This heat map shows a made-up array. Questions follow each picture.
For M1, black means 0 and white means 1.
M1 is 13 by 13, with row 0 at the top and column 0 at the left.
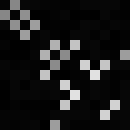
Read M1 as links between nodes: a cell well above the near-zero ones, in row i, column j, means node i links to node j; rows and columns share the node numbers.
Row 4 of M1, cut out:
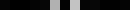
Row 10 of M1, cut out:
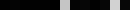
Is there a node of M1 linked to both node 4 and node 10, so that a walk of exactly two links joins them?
no
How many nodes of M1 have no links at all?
0
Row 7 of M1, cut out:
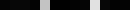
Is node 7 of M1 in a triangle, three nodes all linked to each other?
no
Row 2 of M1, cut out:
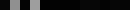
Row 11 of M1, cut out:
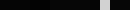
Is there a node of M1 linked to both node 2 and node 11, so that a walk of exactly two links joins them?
no
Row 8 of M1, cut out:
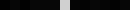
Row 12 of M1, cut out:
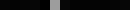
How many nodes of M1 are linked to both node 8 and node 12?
0
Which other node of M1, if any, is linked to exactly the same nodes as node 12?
none
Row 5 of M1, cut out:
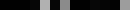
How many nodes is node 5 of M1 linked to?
3
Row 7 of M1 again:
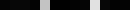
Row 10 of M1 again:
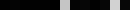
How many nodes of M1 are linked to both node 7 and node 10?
0
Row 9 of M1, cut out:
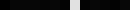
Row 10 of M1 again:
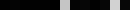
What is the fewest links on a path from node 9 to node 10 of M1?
5
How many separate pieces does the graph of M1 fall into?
2
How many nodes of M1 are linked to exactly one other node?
6
